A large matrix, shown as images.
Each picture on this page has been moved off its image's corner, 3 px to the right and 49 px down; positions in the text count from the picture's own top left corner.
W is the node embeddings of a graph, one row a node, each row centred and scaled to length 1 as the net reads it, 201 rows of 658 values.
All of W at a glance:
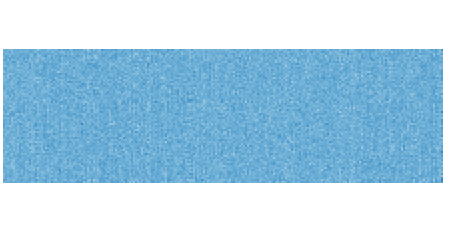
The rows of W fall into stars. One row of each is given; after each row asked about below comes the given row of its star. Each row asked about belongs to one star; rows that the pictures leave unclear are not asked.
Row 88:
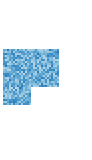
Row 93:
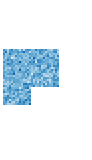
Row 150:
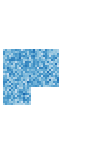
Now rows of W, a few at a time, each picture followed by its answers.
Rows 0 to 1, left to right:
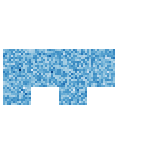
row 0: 88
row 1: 88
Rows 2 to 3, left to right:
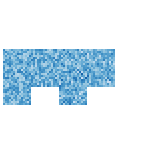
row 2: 93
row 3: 88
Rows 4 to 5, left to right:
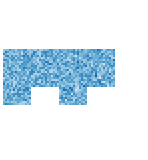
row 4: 150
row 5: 93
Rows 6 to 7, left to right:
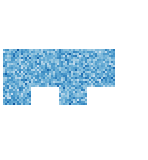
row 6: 88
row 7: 88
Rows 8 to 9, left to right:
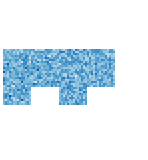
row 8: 150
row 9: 93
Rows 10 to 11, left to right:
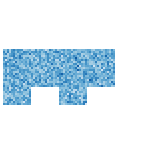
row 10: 88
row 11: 88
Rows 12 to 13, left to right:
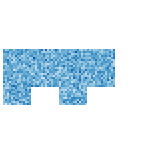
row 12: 93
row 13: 88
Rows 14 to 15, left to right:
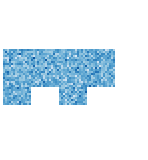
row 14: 93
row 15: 93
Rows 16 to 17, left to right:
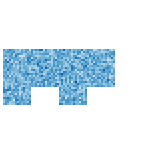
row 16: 93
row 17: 88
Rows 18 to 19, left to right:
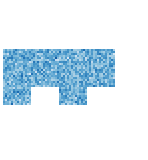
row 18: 150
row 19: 93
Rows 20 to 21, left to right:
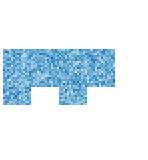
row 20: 93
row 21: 150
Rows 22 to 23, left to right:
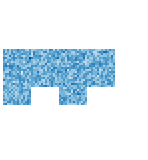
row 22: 88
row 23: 150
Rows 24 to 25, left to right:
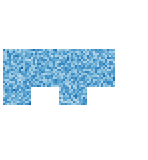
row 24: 93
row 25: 150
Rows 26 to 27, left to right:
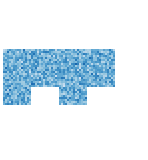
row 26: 150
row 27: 93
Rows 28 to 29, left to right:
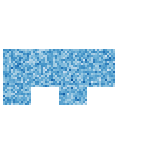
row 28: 88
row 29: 150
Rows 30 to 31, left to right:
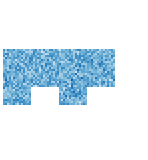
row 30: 88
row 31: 150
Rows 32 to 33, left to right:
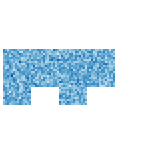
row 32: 93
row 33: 150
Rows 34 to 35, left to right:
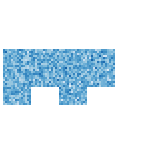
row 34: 93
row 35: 150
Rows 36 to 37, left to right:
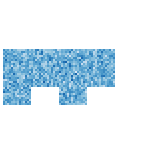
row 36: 93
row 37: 150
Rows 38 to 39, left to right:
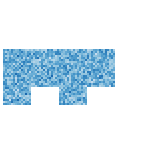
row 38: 88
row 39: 150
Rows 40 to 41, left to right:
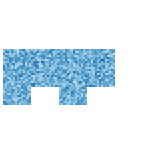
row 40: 150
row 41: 93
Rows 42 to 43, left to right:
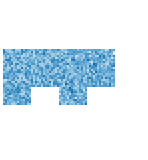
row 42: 93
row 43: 93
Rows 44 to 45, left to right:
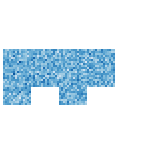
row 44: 93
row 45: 150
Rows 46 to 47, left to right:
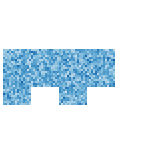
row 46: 150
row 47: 93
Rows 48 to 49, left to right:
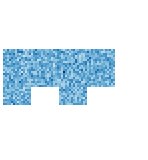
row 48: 88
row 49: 93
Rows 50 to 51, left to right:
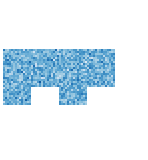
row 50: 93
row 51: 150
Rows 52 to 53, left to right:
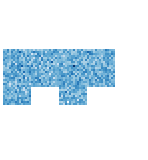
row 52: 88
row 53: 88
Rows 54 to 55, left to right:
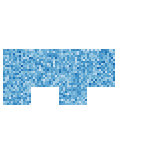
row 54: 88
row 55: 150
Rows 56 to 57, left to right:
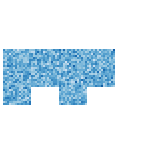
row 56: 93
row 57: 88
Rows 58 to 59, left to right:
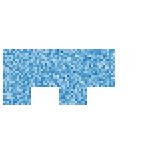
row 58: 88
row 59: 93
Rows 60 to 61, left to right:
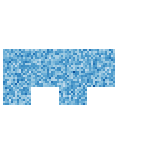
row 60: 150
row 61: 93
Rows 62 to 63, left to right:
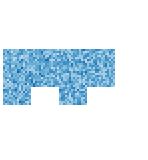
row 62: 93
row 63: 93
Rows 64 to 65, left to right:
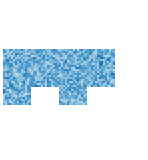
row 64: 93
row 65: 150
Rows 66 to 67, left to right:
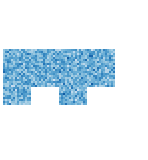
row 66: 150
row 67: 150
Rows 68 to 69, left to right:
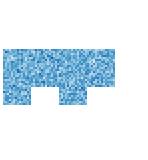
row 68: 93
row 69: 88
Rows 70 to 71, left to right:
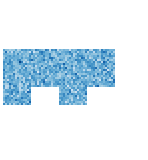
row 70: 93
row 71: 150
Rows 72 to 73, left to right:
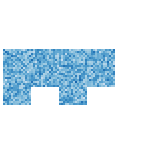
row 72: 93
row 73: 88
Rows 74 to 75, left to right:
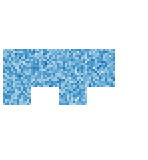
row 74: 150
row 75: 150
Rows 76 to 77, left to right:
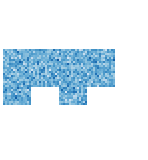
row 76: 93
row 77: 93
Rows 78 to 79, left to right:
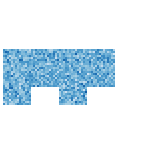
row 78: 93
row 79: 93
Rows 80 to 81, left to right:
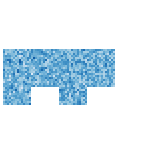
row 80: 93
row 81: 93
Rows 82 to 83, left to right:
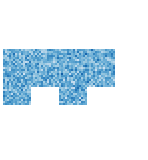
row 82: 88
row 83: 88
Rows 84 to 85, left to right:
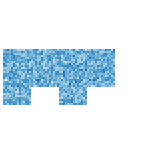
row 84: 88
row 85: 88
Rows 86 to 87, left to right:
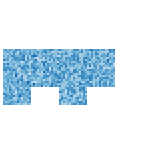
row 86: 150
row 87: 93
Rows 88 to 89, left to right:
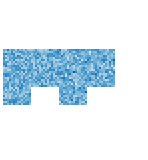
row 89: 93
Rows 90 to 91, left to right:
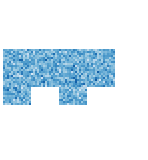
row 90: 93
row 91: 88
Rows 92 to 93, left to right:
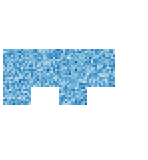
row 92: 88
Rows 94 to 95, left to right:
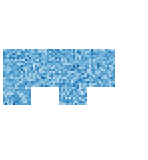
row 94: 88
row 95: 88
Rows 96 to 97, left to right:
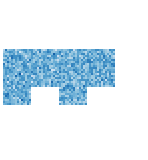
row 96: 150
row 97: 93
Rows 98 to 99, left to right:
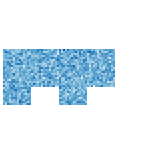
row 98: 93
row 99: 88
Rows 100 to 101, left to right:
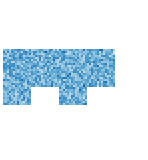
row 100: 150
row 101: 93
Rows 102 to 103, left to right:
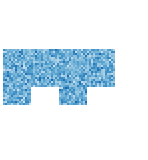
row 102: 88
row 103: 93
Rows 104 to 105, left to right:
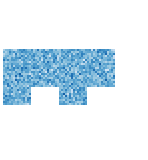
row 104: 150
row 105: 150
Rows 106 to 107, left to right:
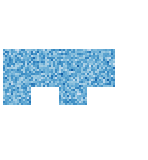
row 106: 93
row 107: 88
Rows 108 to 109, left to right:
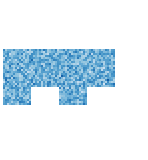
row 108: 93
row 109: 88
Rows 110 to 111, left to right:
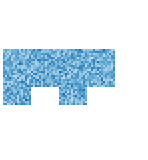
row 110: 93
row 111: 150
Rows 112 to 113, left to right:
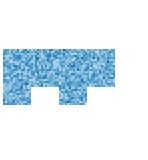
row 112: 88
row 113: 88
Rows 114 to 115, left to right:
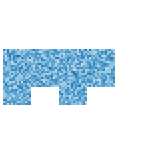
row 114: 88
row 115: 150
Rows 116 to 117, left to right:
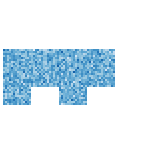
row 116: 88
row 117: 93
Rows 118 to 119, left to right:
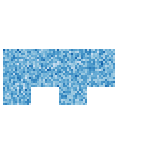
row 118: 88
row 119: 150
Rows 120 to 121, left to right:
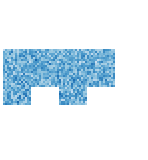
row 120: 150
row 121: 150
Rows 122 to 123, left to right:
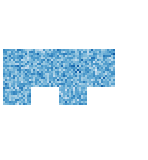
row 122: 88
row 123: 88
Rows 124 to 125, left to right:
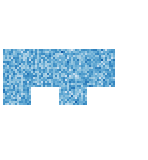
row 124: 93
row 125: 93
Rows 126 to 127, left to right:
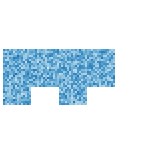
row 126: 88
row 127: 150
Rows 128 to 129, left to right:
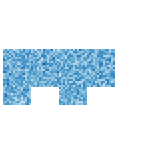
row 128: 150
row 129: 150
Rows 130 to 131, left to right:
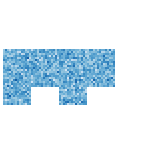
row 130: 150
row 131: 88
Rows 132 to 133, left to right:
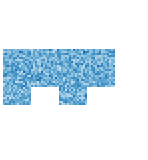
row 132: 88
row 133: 88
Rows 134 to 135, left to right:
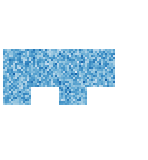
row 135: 150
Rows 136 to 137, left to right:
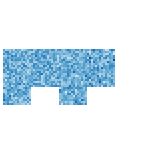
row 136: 150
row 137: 93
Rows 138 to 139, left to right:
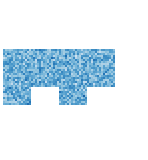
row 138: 93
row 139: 93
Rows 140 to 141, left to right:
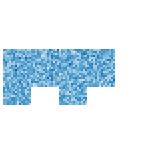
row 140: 88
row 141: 150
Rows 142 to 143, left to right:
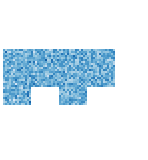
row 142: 93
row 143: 88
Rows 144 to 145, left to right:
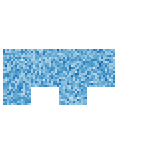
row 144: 88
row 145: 150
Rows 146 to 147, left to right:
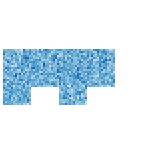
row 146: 150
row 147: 150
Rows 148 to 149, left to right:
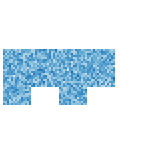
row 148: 93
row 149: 150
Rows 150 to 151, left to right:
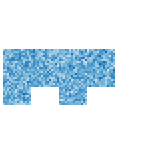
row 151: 150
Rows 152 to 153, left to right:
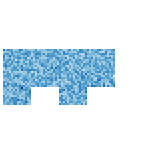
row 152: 88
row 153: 93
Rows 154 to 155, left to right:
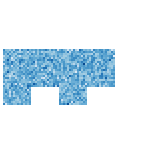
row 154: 93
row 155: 150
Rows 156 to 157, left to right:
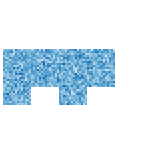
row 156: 150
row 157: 150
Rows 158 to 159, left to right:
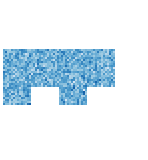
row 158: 93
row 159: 93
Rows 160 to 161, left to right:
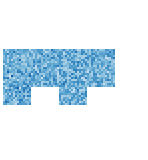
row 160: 93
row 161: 88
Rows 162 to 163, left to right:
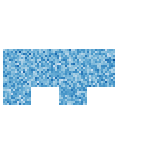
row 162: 88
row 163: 93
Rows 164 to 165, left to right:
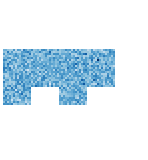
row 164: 150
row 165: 88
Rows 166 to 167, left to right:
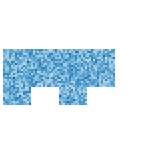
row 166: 93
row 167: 88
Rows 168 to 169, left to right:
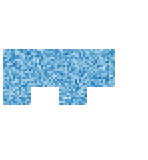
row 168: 88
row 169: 88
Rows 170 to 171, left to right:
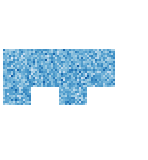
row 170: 93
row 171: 88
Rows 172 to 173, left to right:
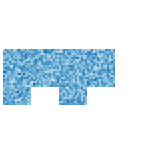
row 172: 150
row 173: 88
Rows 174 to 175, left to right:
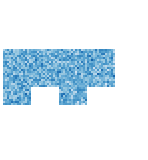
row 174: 88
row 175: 150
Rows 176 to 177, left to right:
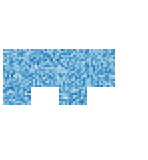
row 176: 93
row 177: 88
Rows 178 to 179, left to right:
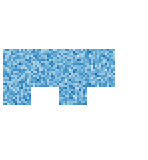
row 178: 88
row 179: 93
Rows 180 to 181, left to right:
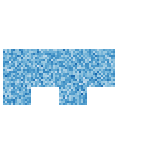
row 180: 88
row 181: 88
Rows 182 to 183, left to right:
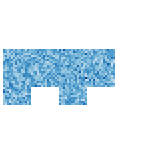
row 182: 93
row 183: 88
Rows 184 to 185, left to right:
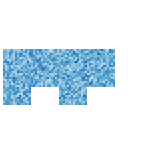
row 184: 93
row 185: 93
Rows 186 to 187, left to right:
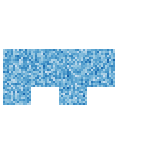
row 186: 150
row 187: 93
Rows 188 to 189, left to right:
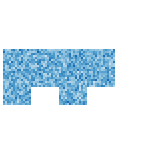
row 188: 93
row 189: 88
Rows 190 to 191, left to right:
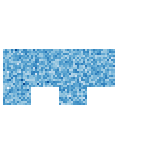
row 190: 150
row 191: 93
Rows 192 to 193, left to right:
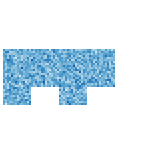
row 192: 93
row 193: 88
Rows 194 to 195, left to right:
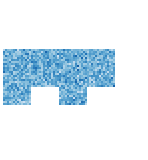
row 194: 150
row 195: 88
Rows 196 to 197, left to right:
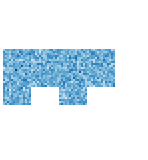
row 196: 88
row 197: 88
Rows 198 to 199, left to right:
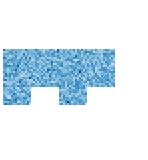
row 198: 88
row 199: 88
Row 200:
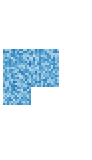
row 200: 93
